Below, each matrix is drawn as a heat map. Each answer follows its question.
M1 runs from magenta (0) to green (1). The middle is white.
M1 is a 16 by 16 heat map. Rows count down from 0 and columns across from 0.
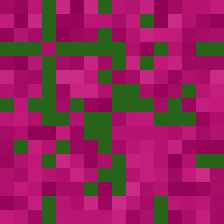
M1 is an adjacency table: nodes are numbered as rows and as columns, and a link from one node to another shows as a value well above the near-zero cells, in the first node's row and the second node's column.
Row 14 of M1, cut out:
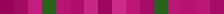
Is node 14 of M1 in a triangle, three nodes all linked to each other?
yes
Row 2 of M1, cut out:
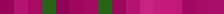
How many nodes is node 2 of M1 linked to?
2
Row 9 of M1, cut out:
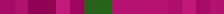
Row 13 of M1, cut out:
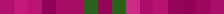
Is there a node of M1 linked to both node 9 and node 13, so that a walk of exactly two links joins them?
yes
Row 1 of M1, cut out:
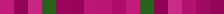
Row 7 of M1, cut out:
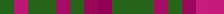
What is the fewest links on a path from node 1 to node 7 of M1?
2
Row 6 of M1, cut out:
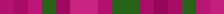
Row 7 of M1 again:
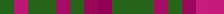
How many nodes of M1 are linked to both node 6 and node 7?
3
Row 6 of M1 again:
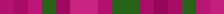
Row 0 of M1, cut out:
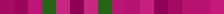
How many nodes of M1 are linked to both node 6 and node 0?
1
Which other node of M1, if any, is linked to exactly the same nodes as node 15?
node 14
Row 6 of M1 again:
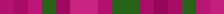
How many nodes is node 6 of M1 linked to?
4
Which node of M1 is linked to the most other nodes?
node 3
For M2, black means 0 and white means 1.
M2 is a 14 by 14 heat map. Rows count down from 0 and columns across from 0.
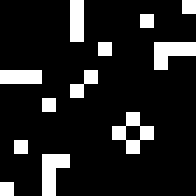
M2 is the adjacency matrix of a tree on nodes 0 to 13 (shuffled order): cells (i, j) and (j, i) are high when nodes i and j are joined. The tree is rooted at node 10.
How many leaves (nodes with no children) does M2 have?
6
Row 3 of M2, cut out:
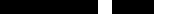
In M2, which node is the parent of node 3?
13
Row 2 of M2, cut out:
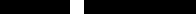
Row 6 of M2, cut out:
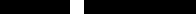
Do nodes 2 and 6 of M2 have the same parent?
yes
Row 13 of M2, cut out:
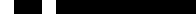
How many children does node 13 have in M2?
1
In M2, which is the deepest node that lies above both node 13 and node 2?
5
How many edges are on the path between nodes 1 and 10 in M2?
1
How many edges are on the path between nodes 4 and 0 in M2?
4
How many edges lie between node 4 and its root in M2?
7
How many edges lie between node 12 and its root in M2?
6
